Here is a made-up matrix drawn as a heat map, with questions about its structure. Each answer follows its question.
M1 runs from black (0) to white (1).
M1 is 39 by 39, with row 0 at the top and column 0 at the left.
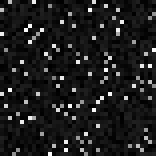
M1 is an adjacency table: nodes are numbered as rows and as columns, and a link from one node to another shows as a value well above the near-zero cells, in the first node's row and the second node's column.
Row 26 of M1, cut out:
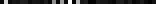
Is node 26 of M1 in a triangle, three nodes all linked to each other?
yes
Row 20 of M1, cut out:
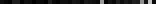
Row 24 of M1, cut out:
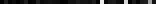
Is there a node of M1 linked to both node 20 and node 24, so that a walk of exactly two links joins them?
yes
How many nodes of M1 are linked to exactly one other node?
3
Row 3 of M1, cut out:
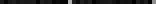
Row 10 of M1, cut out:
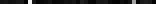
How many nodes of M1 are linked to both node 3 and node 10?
0
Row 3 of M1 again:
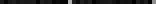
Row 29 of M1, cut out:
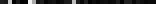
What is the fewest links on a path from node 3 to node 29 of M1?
6
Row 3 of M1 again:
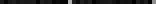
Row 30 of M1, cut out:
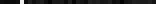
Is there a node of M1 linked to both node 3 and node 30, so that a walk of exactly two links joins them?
no
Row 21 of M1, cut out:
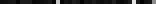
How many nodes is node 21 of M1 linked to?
3
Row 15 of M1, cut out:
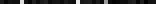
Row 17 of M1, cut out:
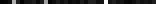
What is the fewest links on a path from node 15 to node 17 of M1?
2
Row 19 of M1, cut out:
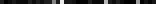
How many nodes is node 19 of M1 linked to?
4
